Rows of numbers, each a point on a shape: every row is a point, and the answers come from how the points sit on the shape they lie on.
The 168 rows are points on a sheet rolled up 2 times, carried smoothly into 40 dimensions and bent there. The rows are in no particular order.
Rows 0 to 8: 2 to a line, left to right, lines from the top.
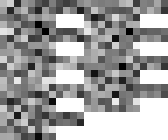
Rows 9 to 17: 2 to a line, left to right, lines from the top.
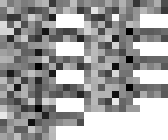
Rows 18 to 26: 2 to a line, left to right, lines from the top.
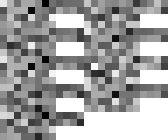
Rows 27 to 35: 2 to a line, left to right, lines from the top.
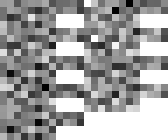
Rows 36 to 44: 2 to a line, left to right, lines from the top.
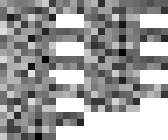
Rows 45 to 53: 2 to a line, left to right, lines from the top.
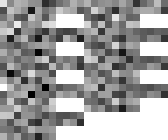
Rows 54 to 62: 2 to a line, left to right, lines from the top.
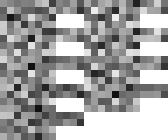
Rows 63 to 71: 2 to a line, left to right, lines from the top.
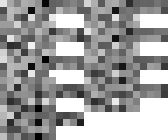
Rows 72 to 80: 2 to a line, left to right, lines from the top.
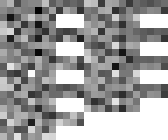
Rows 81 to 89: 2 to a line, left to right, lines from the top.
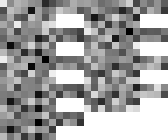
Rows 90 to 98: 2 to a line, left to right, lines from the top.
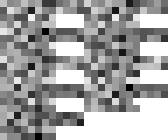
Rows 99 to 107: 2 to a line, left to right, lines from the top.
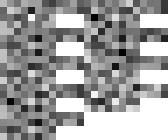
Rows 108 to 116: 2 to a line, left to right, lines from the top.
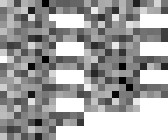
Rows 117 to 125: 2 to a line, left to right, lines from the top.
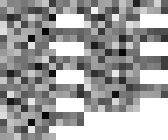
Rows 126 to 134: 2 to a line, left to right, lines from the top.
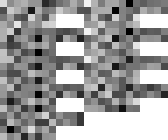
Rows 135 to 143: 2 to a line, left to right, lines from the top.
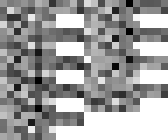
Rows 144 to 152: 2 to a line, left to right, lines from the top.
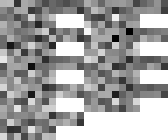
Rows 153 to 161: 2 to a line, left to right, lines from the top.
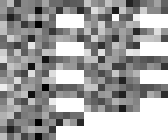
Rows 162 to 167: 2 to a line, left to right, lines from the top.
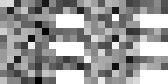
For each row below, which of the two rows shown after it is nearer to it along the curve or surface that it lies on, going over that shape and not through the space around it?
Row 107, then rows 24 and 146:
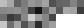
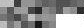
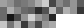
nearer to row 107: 24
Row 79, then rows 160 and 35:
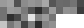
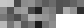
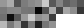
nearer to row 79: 160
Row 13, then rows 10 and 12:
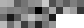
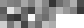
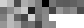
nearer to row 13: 10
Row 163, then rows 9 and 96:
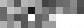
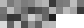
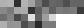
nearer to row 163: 96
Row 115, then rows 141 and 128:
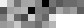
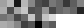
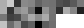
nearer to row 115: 141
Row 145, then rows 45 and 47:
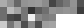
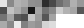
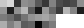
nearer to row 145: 47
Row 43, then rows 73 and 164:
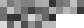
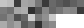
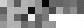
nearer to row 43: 73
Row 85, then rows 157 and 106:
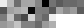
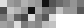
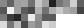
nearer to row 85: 157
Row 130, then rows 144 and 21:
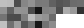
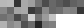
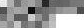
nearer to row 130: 144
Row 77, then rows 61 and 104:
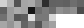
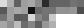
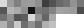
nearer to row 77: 61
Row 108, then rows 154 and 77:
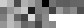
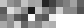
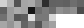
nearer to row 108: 154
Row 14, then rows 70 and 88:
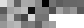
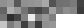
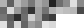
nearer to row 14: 88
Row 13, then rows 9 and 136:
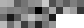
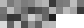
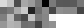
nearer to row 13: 9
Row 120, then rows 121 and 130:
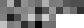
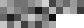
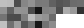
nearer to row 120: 121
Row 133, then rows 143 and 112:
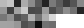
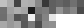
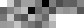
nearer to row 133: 112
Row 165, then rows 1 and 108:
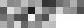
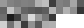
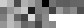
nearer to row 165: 108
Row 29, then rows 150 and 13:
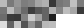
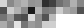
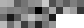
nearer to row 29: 13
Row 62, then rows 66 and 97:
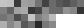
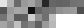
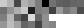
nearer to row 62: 66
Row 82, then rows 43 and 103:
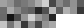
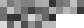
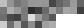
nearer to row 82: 43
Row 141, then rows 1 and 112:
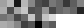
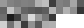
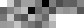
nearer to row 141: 112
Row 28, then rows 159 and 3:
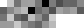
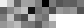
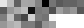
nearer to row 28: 159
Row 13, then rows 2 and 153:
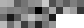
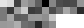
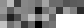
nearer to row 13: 153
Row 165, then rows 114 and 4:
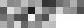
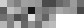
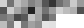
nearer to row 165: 4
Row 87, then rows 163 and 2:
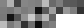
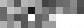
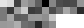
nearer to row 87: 2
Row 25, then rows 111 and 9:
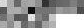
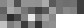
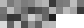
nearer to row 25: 9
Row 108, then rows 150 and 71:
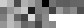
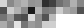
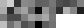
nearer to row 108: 150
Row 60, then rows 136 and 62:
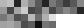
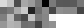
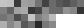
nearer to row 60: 136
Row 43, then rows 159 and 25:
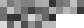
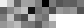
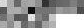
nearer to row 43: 25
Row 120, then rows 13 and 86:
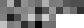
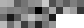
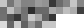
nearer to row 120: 13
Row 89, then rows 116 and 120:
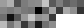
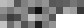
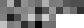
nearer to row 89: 120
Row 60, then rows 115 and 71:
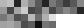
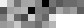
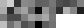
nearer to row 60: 71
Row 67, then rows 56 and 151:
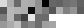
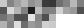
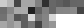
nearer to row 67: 56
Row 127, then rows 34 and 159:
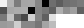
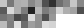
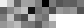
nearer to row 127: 159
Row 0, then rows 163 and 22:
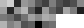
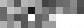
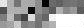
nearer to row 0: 22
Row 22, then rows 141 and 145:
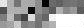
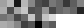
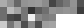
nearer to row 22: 141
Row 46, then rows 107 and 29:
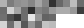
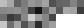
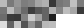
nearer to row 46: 29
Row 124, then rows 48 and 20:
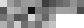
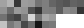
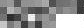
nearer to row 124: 48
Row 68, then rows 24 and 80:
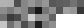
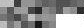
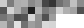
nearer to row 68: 24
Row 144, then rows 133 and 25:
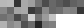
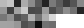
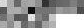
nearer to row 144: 25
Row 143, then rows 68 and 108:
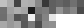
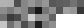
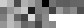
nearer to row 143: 68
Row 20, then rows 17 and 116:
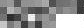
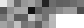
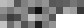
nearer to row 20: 116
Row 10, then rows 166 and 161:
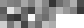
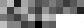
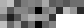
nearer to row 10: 161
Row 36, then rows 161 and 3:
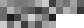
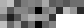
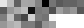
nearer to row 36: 161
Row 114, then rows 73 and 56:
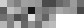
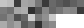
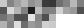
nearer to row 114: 73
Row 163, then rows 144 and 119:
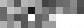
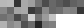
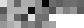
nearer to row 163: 144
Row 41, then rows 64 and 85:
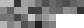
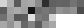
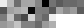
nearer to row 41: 64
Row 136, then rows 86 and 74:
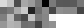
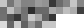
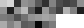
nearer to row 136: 74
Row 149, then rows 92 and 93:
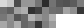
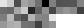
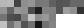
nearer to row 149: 93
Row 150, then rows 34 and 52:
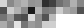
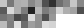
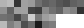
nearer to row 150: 34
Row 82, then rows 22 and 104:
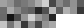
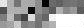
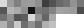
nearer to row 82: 104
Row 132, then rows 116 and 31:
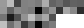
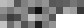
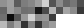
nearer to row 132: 31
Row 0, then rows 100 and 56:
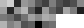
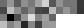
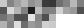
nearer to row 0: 100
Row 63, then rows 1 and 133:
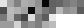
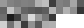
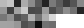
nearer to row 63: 133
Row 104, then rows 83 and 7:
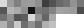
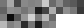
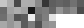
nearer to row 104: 7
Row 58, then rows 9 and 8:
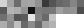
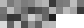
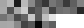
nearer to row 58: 9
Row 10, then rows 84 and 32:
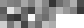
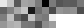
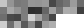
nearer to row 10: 32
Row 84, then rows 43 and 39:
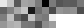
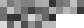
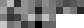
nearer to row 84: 39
